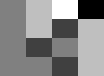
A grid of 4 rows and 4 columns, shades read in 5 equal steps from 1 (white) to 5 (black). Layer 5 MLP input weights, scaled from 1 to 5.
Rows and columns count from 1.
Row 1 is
3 2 1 5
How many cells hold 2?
5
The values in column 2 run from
2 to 4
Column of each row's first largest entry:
4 3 2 3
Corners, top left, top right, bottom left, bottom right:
3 5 3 2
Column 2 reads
2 2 4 3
